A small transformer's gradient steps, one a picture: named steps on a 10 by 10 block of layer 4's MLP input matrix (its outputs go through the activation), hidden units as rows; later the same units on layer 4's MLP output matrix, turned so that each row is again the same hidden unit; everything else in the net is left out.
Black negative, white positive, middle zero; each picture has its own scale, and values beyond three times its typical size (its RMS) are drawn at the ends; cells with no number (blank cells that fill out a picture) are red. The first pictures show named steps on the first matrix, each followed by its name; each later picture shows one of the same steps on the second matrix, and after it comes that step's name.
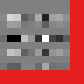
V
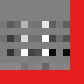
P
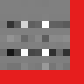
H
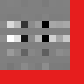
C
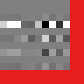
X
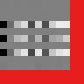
H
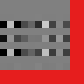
P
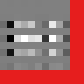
C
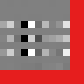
H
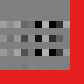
P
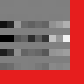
C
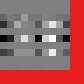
X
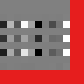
P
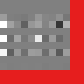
X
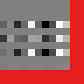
H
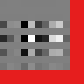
C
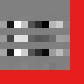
P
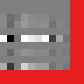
V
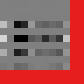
C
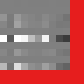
V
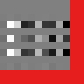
P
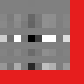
V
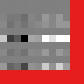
V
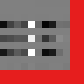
H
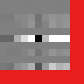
V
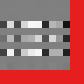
H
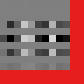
C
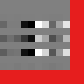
P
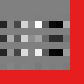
P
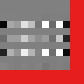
P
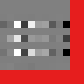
P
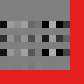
P
